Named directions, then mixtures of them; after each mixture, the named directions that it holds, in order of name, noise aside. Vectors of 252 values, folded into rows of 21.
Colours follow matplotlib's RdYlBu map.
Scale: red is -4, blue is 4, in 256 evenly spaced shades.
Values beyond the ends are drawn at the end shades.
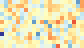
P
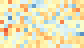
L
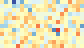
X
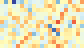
P, X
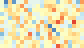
P, X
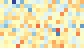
X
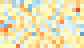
L, X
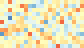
L, P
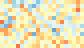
L, X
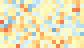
L, X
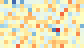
X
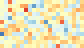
L, P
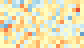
L, X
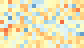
L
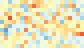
L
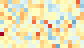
P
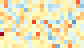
P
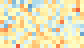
L, X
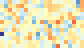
P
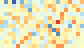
P, X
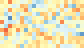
L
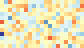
L, P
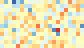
X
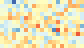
L, X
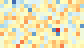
X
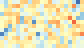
L, P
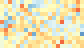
L, X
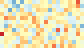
P, X
